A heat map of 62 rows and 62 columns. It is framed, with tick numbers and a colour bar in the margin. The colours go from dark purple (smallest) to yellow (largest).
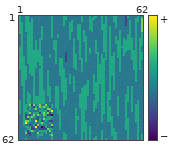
There is no overall slope. In the bottom left lies a patch that is rougher than the rest. The grain runs up and down. The bottom left is the roughest part.
